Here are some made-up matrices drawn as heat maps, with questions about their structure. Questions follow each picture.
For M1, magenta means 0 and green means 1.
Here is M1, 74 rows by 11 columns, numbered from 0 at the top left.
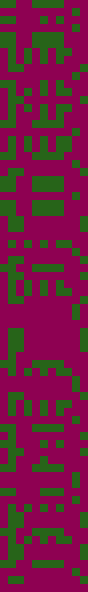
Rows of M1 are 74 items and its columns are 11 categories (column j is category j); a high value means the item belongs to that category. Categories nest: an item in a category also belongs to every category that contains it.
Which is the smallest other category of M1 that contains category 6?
0
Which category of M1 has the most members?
1
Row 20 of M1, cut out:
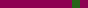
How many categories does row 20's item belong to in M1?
1
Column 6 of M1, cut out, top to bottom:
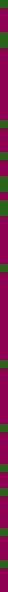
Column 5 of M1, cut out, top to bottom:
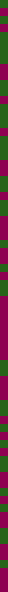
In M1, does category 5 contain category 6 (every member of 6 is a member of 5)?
yes
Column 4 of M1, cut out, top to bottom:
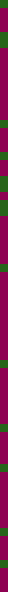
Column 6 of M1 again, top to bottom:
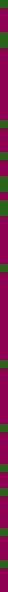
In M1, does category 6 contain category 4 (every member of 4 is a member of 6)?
yes
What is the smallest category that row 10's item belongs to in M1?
0
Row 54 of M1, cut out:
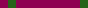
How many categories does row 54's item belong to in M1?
2
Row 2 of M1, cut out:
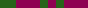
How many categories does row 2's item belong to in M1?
4
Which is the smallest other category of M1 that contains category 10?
1
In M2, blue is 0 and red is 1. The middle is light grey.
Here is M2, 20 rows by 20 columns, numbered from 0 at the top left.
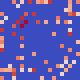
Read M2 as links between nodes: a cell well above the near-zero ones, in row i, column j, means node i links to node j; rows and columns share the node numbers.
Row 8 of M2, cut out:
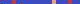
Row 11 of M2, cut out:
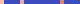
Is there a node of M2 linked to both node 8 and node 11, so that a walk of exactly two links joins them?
no
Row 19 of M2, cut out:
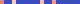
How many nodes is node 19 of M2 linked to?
4
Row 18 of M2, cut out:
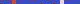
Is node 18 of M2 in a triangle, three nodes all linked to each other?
no
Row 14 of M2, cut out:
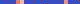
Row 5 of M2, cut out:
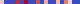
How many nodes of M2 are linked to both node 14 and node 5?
2
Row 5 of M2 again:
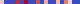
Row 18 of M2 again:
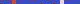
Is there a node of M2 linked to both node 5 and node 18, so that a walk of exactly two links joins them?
no
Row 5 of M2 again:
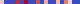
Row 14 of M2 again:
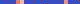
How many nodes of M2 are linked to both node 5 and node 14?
2
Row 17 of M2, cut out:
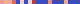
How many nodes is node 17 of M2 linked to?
9
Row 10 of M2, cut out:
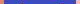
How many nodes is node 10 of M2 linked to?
2
